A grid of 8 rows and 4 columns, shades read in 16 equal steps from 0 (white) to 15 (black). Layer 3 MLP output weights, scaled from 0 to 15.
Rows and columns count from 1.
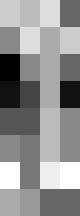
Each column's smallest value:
0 2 1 0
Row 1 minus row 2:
-4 2 -3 6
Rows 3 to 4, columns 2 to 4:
7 5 9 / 11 5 14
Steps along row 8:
up up same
